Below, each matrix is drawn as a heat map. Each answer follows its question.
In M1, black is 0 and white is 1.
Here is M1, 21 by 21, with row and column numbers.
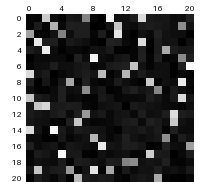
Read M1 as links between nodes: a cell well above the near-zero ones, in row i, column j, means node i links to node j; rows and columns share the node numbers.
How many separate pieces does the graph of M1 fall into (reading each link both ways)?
1
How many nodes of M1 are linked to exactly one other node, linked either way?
0
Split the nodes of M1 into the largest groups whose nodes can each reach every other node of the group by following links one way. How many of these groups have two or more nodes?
1
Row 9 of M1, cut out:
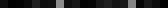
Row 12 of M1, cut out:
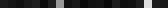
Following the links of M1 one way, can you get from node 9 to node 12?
yes
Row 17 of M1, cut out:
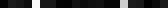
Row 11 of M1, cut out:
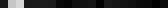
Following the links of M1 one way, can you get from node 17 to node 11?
yes
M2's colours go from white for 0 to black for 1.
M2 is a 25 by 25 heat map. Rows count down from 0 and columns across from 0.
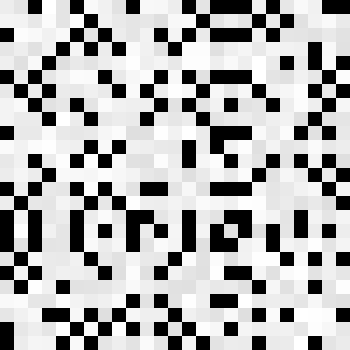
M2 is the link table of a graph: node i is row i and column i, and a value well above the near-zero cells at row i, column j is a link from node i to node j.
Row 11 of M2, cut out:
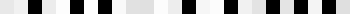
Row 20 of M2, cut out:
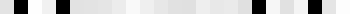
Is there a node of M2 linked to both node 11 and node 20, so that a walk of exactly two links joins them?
no
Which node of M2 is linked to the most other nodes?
node 16
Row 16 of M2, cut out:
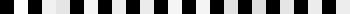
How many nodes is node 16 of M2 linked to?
12
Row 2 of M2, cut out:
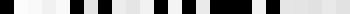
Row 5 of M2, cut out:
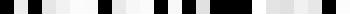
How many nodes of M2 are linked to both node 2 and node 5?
7
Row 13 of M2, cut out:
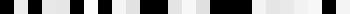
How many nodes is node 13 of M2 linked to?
10
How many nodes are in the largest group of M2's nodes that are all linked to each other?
7
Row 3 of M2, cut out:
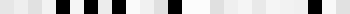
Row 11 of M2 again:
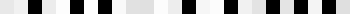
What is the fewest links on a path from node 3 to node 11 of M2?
4
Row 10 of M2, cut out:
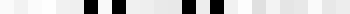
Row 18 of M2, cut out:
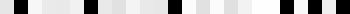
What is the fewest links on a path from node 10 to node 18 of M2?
2
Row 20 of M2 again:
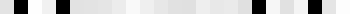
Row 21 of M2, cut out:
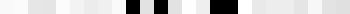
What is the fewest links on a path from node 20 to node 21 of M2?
5
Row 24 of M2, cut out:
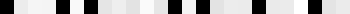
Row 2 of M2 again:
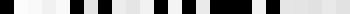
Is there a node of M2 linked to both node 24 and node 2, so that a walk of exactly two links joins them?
yes
